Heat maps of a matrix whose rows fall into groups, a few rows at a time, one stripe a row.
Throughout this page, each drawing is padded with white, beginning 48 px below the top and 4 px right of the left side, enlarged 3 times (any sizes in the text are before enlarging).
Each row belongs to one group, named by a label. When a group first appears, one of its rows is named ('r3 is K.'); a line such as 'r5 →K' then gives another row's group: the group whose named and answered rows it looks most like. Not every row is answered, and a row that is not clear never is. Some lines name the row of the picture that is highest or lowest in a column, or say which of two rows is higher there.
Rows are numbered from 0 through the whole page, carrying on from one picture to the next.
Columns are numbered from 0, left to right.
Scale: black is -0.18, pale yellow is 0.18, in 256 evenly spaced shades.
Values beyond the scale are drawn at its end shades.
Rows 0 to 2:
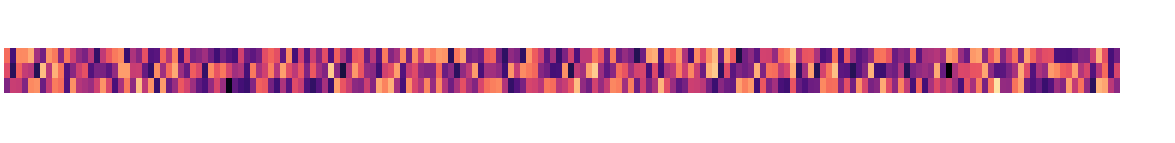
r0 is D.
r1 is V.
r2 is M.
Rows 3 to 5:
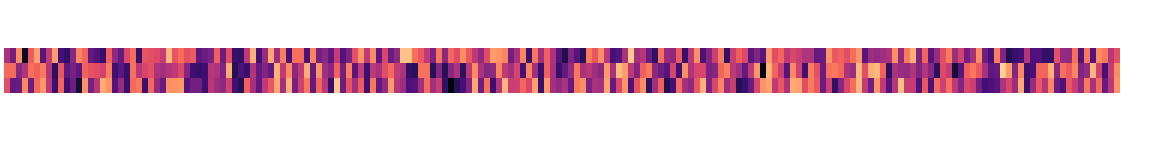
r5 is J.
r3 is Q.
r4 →J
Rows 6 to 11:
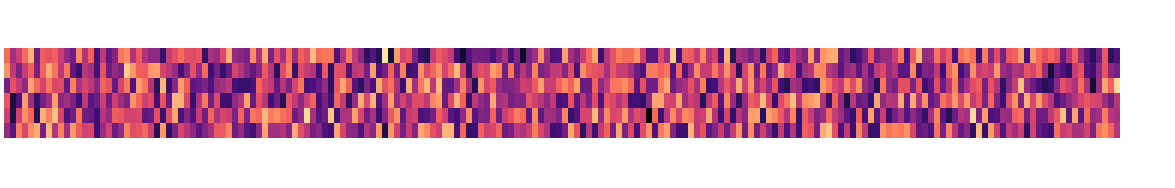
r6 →V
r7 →D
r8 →M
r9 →D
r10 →V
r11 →M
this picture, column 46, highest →10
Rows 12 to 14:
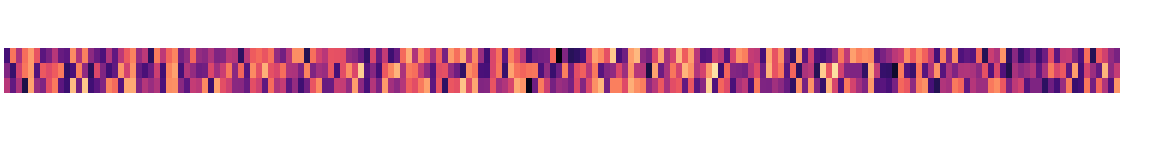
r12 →Q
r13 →V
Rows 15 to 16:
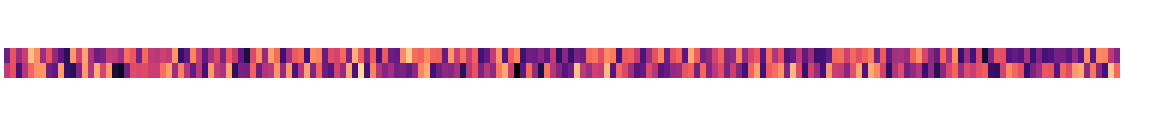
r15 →Q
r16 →J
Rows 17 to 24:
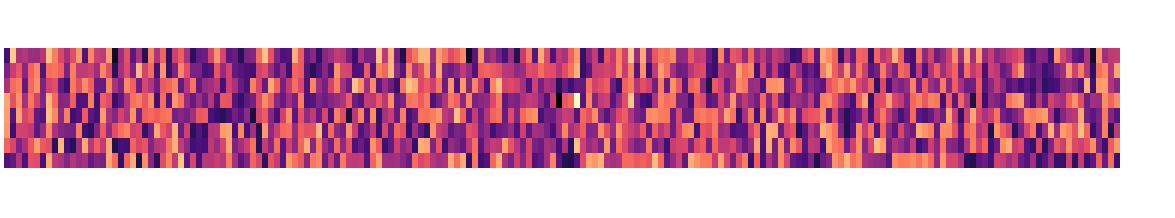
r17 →M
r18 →M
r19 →Q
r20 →M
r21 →D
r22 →V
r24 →Q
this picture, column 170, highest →21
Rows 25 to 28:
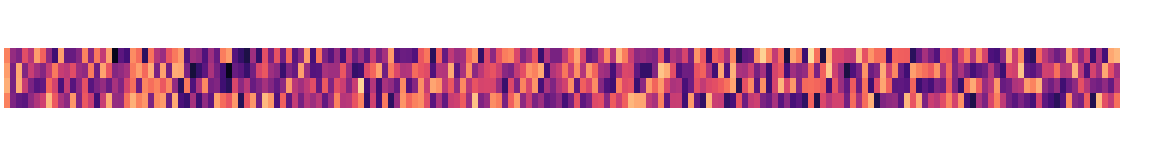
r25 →J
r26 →M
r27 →D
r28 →Q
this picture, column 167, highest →25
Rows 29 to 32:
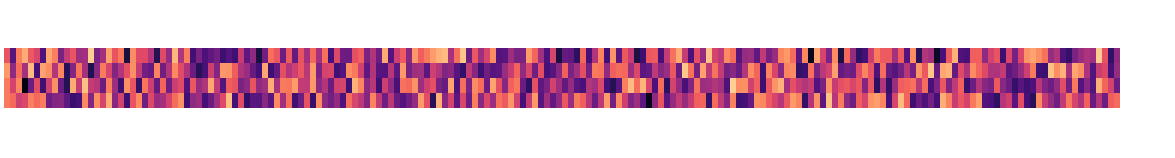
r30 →V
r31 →Q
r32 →J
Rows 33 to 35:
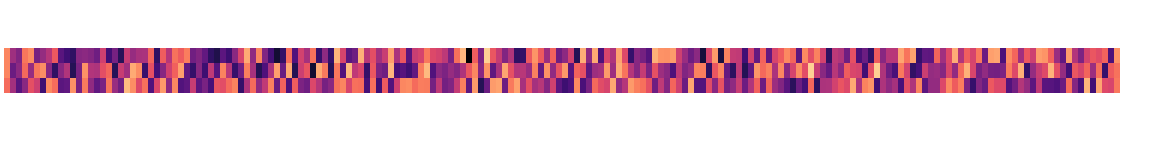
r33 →D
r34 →J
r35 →Q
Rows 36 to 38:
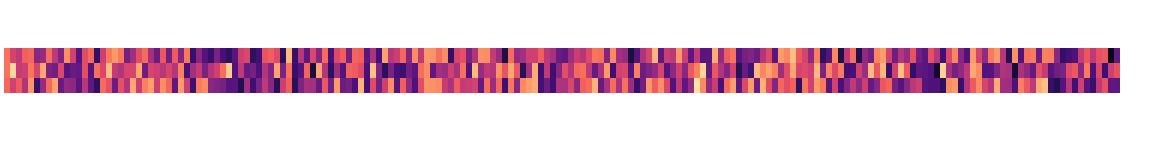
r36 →D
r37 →J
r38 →D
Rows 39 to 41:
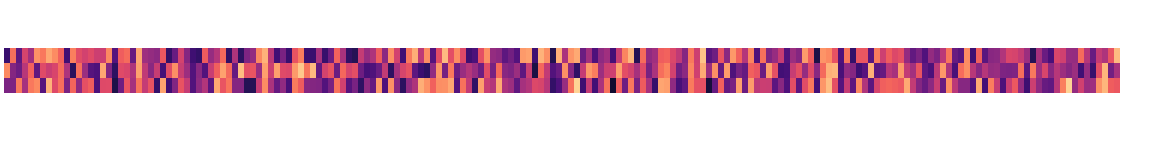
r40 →V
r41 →M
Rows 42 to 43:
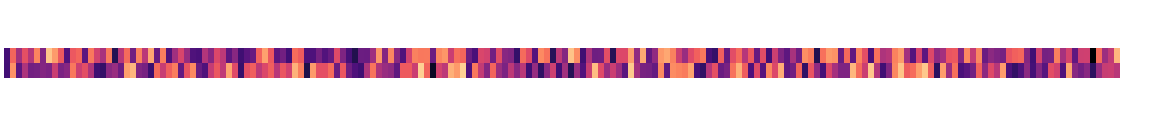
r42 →M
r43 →Q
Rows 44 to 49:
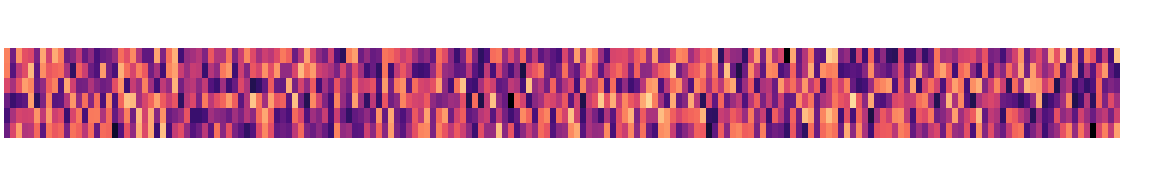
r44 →V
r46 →D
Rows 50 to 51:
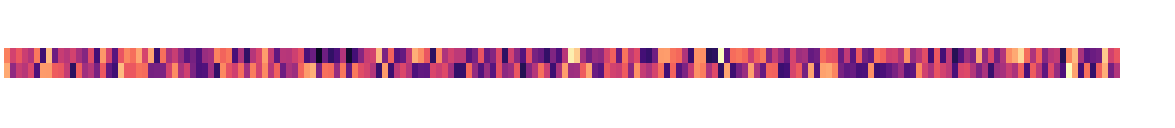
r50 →M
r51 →V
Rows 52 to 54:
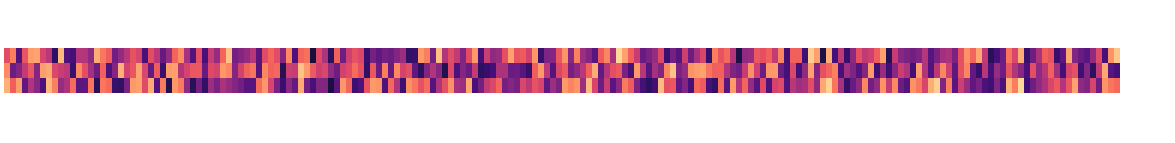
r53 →V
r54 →M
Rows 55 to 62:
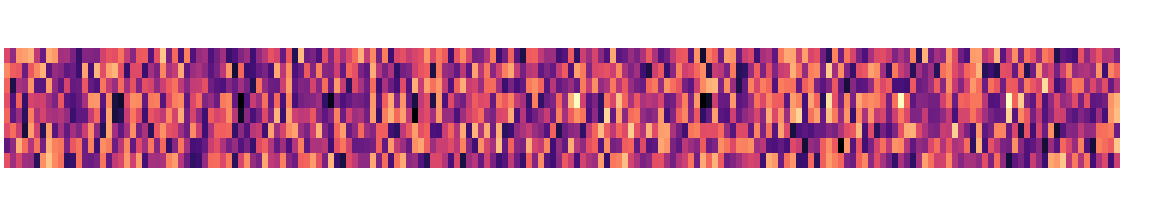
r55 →D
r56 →J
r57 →D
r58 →J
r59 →J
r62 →V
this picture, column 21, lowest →61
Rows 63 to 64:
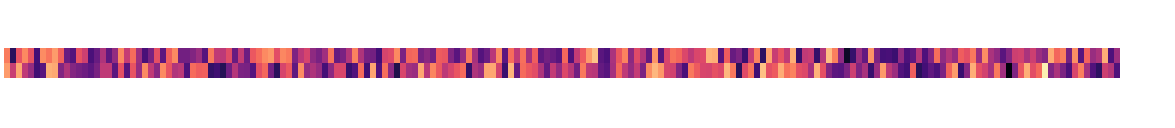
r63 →V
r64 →D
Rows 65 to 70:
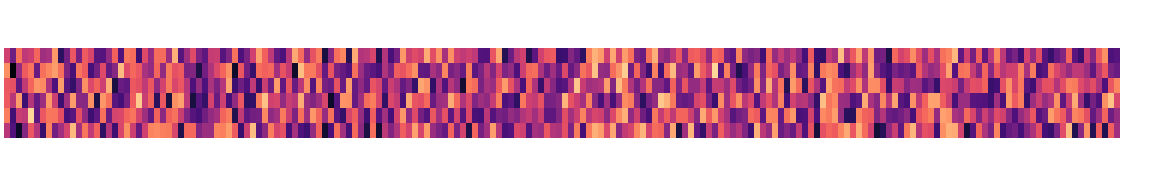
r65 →Q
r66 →V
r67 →J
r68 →M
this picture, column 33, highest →70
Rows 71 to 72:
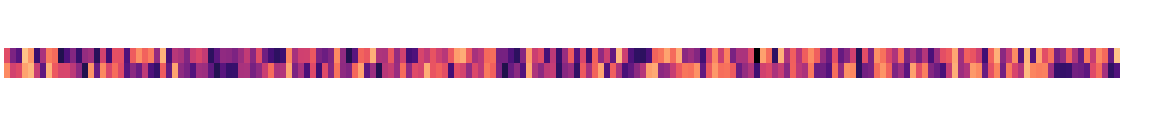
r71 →D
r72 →D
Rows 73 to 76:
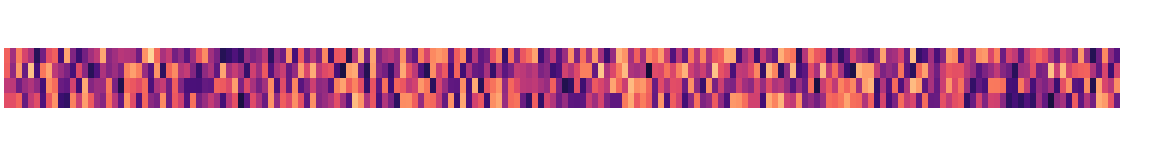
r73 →D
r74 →V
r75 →Q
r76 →Q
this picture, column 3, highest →73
